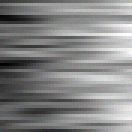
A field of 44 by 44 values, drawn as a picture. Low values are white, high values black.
The grain runs across in streaks. There is an overall slope up to the left. The values follow a bell shape.
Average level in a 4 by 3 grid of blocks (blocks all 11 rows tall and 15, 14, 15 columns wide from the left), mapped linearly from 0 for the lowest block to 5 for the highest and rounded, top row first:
421 / 430 / 520 / 541
